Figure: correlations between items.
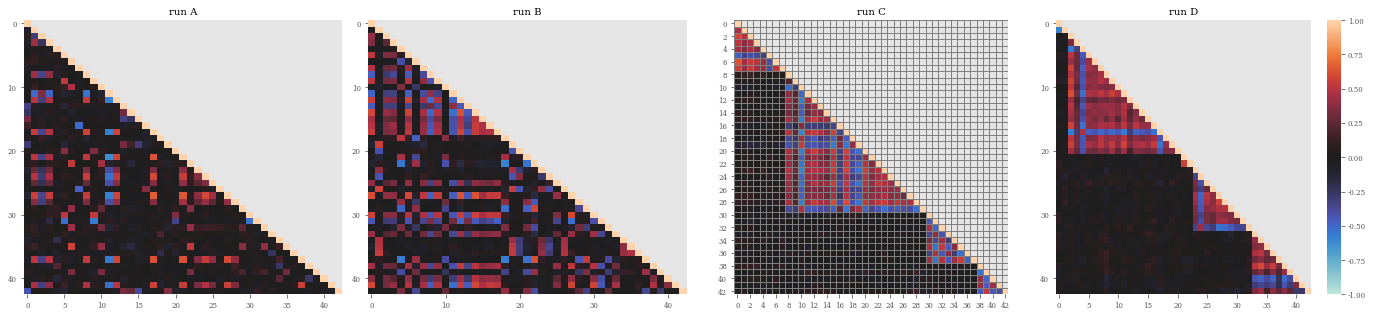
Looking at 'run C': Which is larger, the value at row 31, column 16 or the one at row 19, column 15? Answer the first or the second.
the first
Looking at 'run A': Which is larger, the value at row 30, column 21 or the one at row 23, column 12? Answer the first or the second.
the second
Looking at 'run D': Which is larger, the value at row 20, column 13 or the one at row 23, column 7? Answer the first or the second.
the first
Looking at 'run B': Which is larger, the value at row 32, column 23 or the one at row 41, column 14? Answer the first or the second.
the second
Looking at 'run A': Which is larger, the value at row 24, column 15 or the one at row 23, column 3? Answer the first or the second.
the second
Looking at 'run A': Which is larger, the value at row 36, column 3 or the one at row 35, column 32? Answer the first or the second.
the second
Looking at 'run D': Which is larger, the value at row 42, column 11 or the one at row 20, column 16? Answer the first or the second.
the second
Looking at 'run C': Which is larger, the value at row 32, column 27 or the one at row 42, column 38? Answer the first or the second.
the first
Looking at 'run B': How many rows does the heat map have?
43
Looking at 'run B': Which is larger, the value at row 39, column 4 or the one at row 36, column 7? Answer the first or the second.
the second
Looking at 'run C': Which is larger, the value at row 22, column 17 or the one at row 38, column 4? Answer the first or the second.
the first
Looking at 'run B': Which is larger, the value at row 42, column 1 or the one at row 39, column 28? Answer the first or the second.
the first
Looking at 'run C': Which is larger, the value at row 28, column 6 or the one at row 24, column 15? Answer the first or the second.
the second
